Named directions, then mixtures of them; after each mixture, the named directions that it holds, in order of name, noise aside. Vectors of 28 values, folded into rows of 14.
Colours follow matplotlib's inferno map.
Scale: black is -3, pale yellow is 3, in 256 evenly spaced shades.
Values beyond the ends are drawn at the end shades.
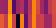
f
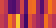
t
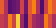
t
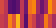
t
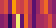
f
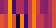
f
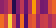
f, t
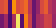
f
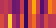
f, t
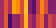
f, t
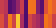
t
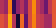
f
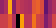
f, t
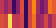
f, t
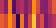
f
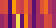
f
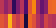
f, t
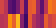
t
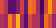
t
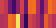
t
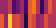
f, t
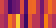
t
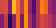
f, t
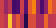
f, t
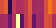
f, t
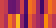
t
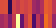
f, t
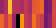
f, t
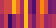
f, t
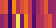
f
